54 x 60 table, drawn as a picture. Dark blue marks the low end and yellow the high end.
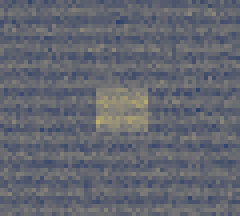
Stripes: horizontal, repeating 12 times. Odd patch: higher, in the centre. Seam: none. Ninth with the highest average: centre.
